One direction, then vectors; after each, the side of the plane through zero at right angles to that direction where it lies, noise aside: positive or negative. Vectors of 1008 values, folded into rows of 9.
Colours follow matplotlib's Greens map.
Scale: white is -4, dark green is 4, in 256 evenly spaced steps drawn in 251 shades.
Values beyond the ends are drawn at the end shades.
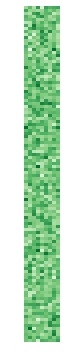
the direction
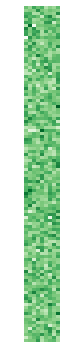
negative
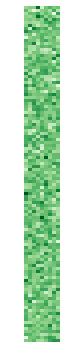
positive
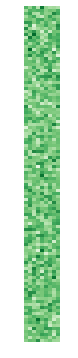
negative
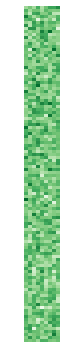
positive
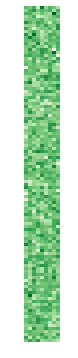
negative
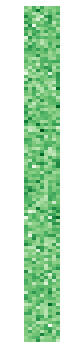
negative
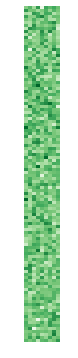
positive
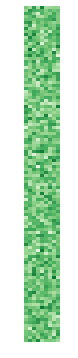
negative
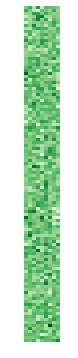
positive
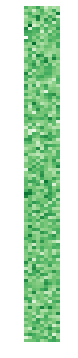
negative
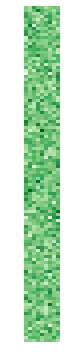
negative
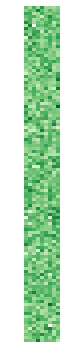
negative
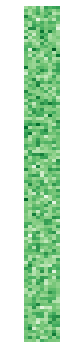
positive
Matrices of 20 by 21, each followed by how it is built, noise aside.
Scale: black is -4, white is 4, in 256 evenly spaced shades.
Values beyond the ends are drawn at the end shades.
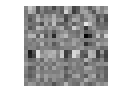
low rank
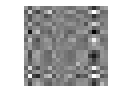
low rank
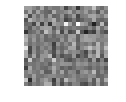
low rank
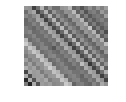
Toeplitz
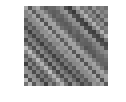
Toeplitz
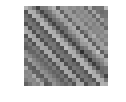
Toeplitz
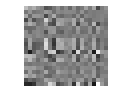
low rank
